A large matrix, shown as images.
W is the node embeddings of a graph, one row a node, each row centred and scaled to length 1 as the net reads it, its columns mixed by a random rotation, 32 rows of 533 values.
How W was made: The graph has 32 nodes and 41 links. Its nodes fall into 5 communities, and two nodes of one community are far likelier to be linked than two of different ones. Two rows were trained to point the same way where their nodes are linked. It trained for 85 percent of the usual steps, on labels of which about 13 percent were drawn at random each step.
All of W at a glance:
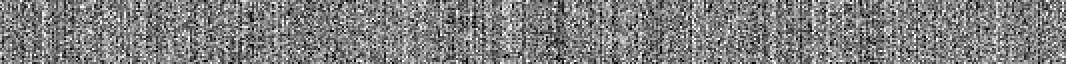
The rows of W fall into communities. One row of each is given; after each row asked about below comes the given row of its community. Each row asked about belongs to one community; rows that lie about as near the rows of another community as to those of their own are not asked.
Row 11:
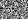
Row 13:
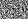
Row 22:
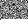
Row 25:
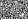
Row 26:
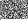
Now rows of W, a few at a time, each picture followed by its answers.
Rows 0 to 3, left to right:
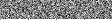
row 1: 26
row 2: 25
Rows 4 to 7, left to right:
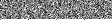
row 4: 25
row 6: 22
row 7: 22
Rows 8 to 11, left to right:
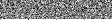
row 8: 11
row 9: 13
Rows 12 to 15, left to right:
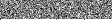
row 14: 25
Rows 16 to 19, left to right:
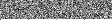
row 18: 11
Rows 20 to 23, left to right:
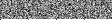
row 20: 11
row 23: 11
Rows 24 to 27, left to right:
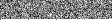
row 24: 25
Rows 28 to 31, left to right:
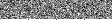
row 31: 22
